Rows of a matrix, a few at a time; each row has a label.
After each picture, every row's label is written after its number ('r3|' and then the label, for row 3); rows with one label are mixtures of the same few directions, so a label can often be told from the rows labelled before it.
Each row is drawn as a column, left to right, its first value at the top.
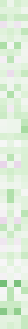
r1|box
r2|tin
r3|box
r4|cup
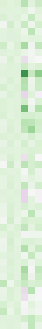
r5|box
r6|box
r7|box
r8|tin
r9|cup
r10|tin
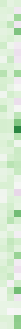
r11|tin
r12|box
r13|cup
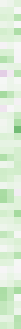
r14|tin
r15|tin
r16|cup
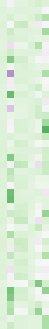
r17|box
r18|tin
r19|box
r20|box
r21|box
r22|box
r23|cup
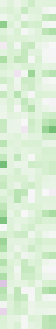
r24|box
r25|cup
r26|tin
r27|cup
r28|tin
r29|box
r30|cup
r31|cup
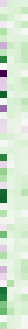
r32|tin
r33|box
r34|cup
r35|cup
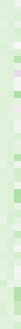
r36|box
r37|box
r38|tin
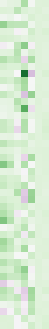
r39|box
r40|box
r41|cup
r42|tin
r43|tin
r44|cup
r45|cup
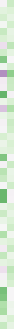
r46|tin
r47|tin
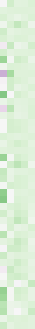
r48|tin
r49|tin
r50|box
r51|box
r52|box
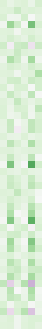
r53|box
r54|box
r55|cup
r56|box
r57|box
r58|tin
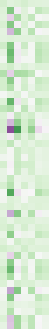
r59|tin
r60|cup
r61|cup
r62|tin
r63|cup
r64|cup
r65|cup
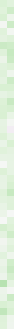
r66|box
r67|cup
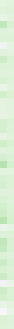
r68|box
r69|box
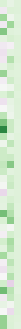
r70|cup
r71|box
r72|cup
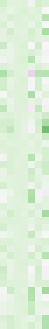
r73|tin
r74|cup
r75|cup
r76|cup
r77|tin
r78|tin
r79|cup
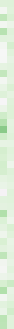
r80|cup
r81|box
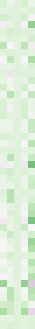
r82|box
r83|tin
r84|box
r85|box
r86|box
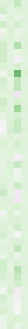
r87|cup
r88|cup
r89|tin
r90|tin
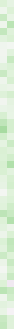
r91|cup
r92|box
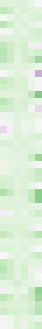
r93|cup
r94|cup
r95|box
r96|cup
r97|tin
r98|tin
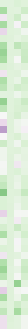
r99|cup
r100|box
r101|box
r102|cup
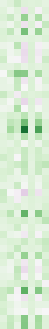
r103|tin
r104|cup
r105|tin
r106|cup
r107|cup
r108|cup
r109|box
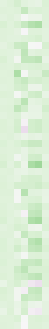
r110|box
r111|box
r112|tin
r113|cup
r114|box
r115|box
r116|tin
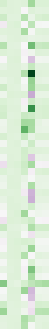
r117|box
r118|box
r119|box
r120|cup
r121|tin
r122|box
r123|box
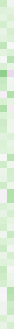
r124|tin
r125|tin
